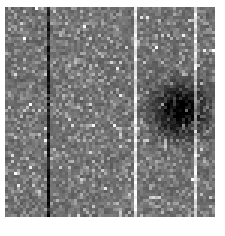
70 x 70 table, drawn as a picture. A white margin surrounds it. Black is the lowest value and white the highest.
Columns 15, 44 and 64 differ from the columns beside them. One dip sinks in the middle right. The middle right is the ninth with the lowest average. A few values lie far out on both sides of the bulk.
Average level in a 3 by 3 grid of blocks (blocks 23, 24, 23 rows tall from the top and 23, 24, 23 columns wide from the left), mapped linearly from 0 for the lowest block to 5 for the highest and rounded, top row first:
455
450
455
